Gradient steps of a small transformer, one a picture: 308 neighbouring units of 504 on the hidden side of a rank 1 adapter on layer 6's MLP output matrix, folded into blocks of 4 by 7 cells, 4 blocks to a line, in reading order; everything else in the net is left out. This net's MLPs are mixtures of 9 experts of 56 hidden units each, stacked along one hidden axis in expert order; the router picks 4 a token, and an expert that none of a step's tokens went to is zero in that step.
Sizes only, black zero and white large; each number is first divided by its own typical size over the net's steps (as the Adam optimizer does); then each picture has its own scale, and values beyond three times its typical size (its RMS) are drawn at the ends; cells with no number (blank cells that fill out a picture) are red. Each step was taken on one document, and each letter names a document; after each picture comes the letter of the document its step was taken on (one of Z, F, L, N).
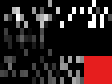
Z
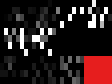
Z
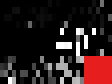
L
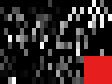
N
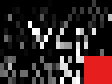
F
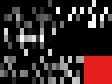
Z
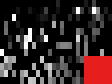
N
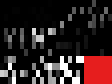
N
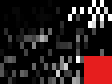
N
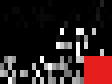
L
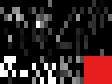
N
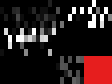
Z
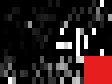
F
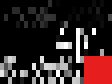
L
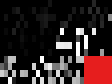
L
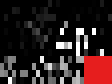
L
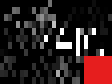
F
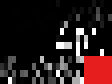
L
